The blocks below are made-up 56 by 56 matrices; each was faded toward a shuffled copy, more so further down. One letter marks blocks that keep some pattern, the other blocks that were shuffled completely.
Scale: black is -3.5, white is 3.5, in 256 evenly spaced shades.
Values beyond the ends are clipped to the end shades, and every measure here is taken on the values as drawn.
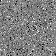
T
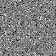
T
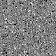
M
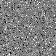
M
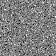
T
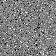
T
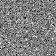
M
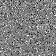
M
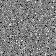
T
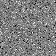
T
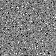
T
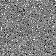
M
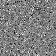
M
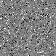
M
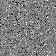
M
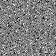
T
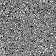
T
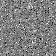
M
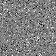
T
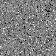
M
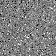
T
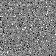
M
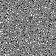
M
